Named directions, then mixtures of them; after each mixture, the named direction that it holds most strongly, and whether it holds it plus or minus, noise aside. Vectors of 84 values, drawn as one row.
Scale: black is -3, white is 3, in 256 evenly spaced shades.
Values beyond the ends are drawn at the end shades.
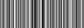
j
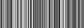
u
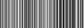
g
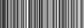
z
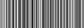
z, minus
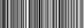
z, plus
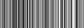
u, minus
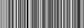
z, minus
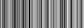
u, minus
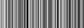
z, minus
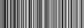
z, plus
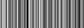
z, minus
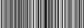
g, minus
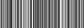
u, plus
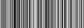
j, minus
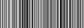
u, minus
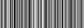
j, minus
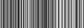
g, minus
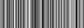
j, plus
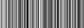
z, minus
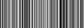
g, plus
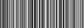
j, plus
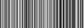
g, plus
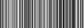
g, plus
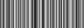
j, plus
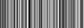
z, plus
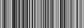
u, minus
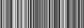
u, plus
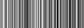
z, minus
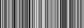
u, minus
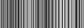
g, minus
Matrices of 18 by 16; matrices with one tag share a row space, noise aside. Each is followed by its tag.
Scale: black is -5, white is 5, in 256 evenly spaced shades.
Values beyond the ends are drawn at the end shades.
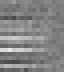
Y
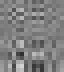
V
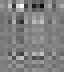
V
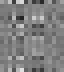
V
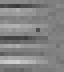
Y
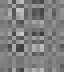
V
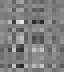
V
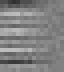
Y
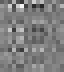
V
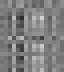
V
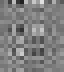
V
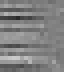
Y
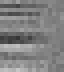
Y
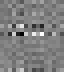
V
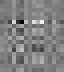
V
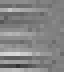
Y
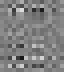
V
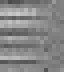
Y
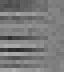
Y
